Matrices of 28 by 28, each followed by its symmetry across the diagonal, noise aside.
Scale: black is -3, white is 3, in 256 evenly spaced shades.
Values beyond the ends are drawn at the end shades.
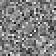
symmetric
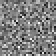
antisymmetric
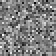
antisymmetric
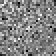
symmetric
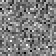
neither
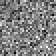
symmetric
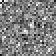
symmetric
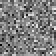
neither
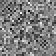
symmetric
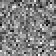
neither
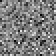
symmetric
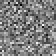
neither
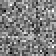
antisymmetric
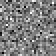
antisymmetric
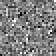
antisymmetric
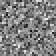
symmetric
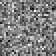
neither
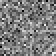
symmetric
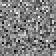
neither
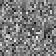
neither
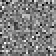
antisymmetric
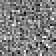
antisymmetric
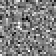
antisymmetric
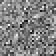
symmetric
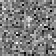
neither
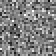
antisymmetric
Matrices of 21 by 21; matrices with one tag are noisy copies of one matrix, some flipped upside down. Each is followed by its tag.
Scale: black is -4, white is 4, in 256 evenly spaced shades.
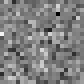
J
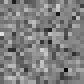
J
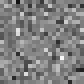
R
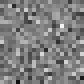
R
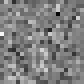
J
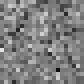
J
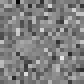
R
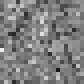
J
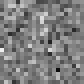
J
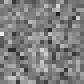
J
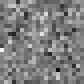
J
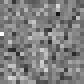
J
